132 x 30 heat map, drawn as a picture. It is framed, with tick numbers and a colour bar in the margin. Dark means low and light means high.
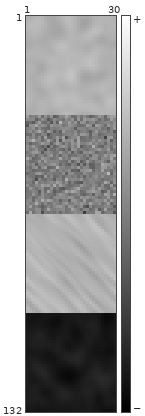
It is made of 4 by 1 panels. Panel 1,1: high, blotchy, faint in contrast. Panel 2,1: middling, fine-grained. Panel 3,1: high, slanting down to the right, faint in contrast. Panel 4,1: very low, blotchy, faint in contrast.
